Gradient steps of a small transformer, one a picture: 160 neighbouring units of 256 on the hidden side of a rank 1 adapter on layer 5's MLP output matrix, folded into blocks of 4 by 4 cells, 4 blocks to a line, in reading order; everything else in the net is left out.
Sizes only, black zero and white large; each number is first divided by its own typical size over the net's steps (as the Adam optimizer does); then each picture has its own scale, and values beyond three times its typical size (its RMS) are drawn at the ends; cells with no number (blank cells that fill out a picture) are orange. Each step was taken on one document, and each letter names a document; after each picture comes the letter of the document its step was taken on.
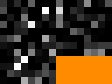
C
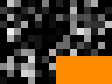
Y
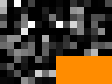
C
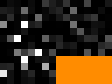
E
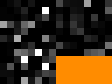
E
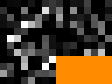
E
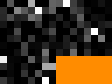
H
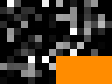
Y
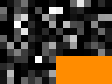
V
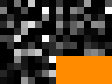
C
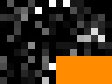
H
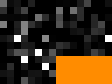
E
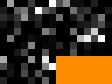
H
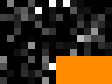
H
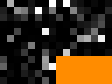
H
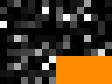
C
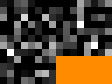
V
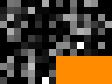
Y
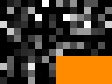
Y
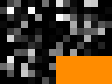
Y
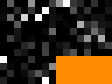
H
